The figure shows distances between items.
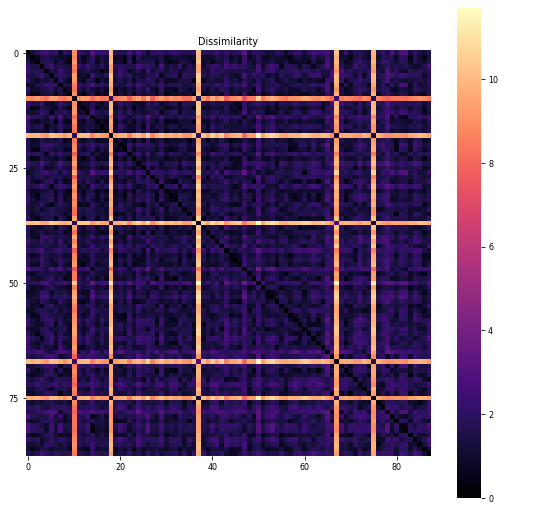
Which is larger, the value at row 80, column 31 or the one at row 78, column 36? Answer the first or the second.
the second
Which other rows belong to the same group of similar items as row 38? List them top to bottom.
0, 1, 2, 3, 4, 5, 6, 7, 8, 9, 11, 12, 13, 14, 15, 16, 17, 19, 20, 21, 22, 23, 24, 25, 26, 27, 28, 29, 30, 31, 32, 33, 34, 35, 36, 39, 40, 41, 42, 43, 44, 45, 46, 47, 48, 49, 50, 51, 52, 53, 54, 55, 56, 57, 58, 59, 60, 61, 62, 63, 64, 65, 66, 68, 69, 70, 71, 72, 73, 74, 76, 77, 78, 79, 80, 81, 82, 83, 84, 85, 86, 87
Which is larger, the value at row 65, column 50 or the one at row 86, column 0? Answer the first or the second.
the first
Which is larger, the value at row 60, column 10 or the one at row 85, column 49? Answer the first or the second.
the first
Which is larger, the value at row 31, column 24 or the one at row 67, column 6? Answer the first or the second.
the second
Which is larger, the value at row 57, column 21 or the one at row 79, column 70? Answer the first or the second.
the second
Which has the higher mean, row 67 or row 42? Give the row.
67
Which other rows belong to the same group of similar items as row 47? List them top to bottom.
0, 1, 2, 3, 4, 5, 6, 7, 8, 9, 11, 12, 13, 14, 15, 16, 17, 19, 20, 21, 22, 23, 24, 25, 26, 27, 28, 29, 30, 31, 32, 33, 34, 35, 36, 38, 39, 40, 41, 42, 43, 44, 45, 46, 48, 49, 50, 51, 52, 53, 54, 55, 56, 57, 58, 59, 60, 61, 62, 63, 64, 65, 66, 68, 69, 70, 71, 72, 73, 74, 76, 77, 78, 79, 80, 81, 82, 83, 84, 85, 86, 87
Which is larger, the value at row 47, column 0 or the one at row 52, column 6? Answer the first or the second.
the first
